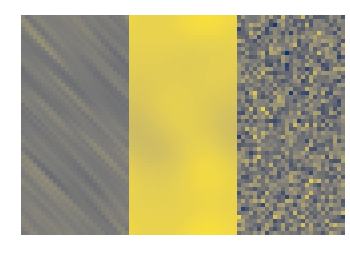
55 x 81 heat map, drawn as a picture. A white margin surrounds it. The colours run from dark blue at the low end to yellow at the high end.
The table splits into one row of 3 panels. Panel 1,1: middling, slanting down to the right, faint in contrast. Panel 1,2: very high, smooth, faint in contrast. Panel 1,3: middling, fine-grained, strong in contrast.
